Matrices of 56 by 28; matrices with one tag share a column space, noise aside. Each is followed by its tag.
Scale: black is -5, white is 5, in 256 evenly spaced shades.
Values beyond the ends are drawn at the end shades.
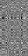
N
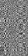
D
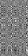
D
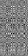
D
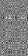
N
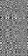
N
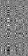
D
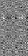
N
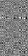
N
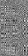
D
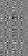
N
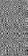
D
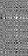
N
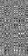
D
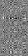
N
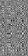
D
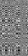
D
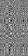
D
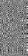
D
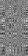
D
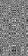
D
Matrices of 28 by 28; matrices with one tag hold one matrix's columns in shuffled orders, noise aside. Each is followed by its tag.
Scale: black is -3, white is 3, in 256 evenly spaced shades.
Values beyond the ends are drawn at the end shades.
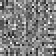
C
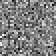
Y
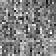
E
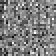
C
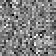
Y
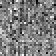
E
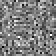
Y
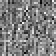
E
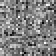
C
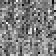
E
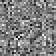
Y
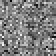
Y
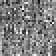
E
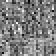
E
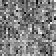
E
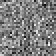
Y
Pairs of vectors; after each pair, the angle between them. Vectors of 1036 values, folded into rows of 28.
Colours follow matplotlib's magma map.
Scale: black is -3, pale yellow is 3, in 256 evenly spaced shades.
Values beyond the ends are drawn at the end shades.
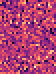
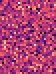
orthogonal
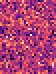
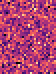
orthogonal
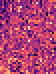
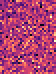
partly aligned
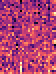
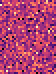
orthogonal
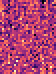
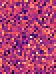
orthogonal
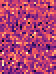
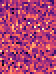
nearly opposite
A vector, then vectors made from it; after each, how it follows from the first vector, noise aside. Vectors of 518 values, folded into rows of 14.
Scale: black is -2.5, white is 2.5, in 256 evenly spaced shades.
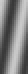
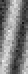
reversed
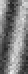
copied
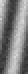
copied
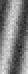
reversed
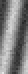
reversed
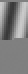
partly zeroed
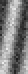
reversed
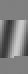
partly zeroed
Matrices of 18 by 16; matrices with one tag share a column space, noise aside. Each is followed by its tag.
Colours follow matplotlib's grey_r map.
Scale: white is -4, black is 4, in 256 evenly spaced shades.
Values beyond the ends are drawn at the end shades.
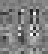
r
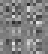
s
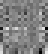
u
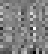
u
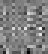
u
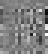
r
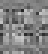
r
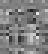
r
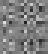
s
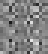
s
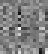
u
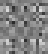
s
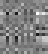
r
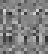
r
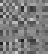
s
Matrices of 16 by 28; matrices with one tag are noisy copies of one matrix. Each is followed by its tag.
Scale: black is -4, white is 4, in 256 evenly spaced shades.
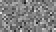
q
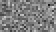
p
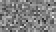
p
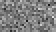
p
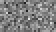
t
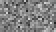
t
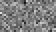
q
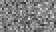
t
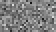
p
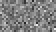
q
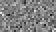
q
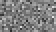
p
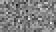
t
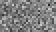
p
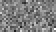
q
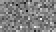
t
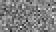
p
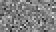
p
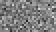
p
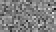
p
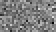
p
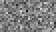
t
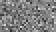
p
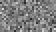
q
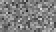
t
